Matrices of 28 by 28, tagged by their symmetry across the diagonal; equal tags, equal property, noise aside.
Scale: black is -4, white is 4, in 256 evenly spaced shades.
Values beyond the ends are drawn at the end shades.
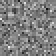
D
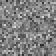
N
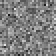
D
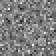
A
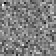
D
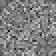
A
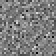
A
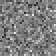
A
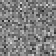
D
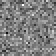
N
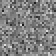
N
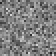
N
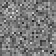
A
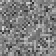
A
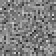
A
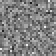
A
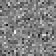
N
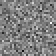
D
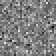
N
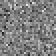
D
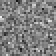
D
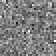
N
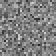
D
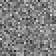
D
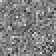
A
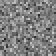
N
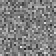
N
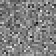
N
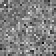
A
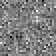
D
